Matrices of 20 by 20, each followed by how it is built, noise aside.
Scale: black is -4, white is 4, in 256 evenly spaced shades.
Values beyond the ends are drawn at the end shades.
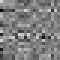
low rank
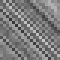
Toeplitz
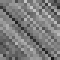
Toeplitz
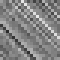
Toeplitz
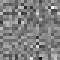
low rank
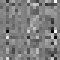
low rank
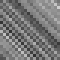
Toeplitz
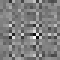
low rank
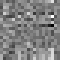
low rank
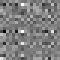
low rank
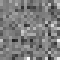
low rank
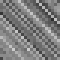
Toeplitz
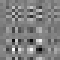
low rank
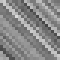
Toeplitz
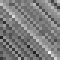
Toeplitz
